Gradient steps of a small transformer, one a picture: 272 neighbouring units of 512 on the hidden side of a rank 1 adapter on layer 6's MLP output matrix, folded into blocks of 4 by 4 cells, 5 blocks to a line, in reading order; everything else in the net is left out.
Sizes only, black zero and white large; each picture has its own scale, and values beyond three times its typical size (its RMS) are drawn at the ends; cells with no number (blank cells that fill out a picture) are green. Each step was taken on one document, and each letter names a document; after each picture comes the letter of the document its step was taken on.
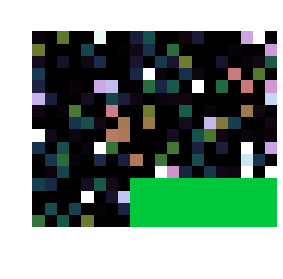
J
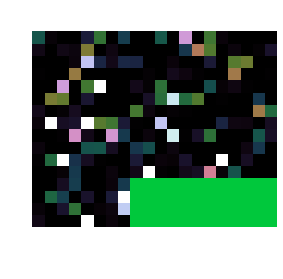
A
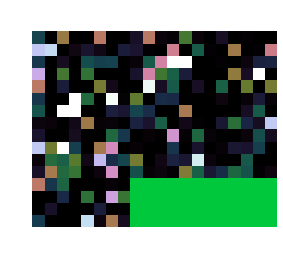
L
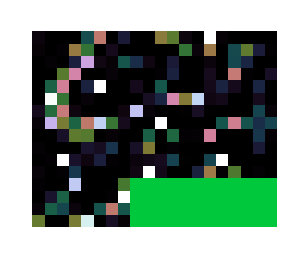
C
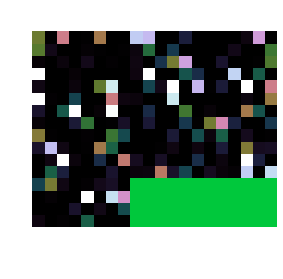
J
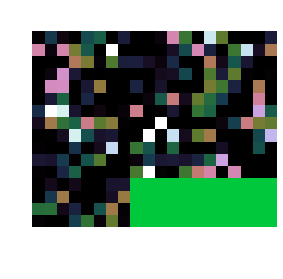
C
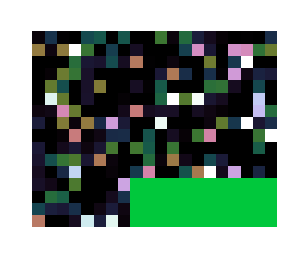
C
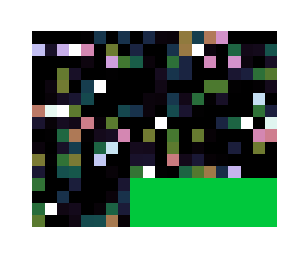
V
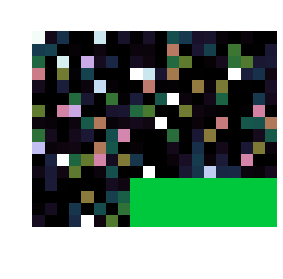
L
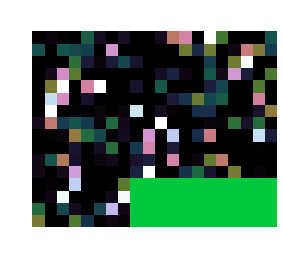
C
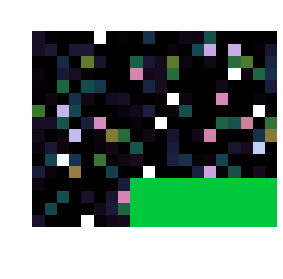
L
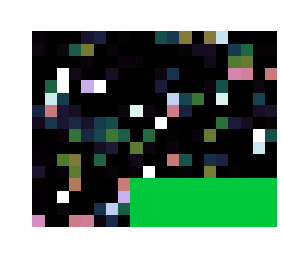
V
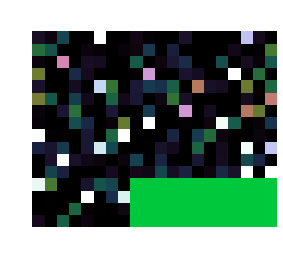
J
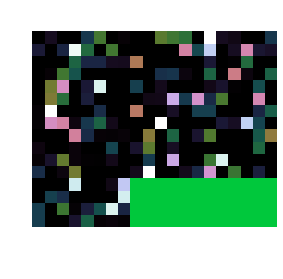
V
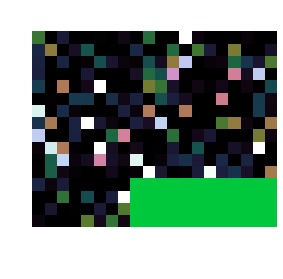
L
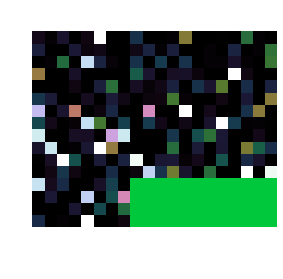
J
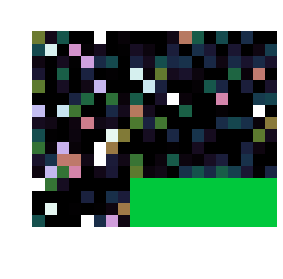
L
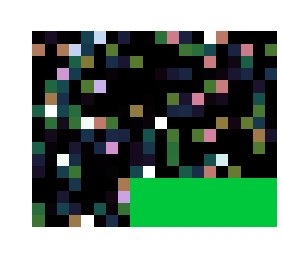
V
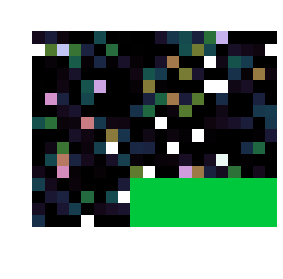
A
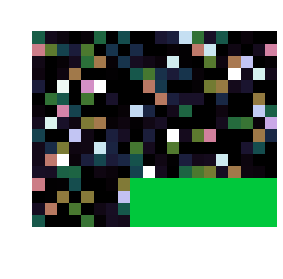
A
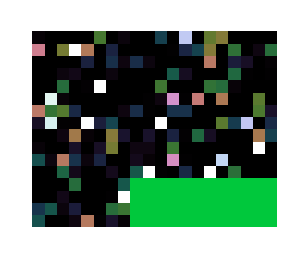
V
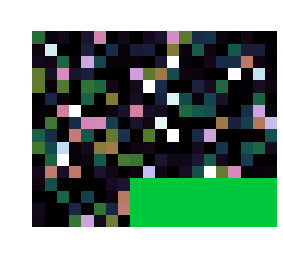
L
